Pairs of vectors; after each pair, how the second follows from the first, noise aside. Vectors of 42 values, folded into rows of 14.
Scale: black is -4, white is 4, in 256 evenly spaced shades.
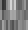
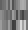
wrapped around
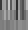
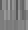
shrunk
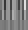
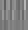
shrunk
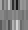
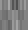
shrunk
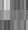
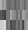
wrapped around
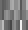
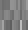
shrunk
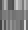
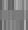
shrunk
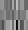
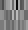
wrapped around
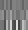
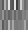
wrapped around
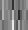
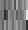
wrapped around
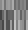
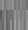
shrunk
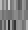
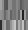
wrapped around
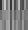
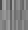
shrunk
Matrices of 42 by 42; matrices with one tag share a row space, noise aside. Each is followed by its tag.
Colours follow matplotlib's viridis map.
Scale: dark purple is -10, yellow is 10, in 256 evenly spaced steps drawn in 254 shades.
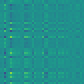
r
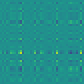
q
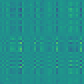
q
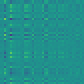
r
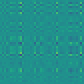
q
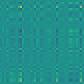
q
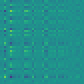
r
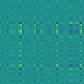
q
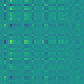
r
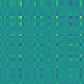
q
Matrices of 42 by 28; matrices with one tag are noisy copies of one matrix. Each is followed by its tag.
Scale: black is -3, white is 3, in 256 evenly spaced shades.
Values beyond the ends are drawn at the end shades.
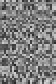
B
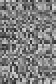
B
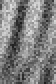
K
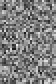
B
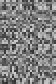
B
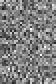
B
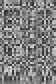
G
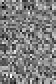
B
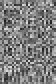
G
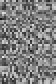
B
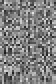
G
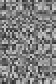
B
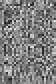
G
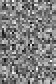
B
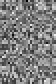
B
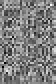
G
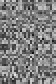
B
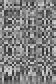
G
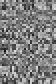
B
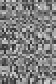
B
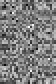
B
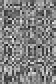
G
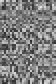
B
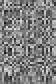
G
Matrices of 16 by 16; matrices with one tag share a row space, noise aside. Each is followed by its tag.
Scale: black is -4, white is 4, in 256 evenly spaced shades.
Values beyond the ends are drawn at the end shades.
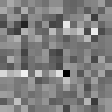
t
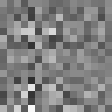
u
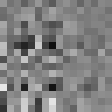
u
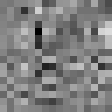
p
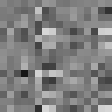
p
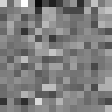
p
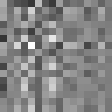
u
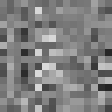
p
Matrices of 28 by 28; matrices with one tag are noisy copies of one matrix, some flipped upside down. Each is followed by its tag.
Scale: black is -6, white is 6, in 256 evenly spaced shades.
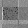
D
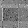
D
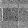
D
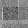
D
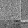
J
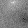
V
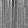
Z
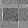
D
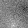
V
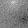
V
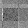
D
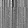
Z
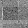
D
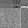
J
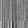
Z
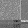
J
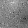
V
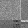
J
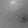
V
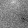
V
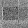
D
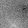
V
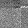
J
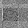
D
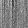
Z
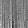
Z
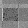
D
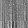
Z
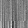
Z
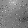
V
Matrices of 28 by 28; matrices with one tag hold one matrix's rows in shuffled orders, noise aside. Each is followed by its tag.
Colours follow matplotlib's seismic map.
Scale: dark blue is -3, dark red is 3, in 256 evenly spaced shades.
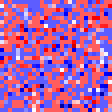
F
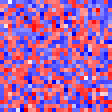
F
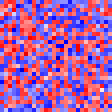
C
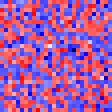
C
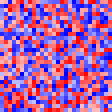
F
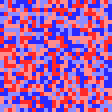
C
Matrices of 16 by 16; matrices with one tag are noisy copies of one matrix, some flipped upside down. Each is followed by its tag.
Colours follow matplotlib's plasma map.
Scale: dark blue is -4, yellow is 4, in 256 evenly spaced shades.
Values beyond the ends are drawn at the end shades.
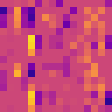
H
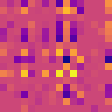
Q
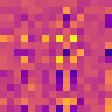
Q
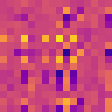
Q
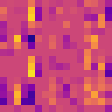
H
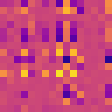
Q
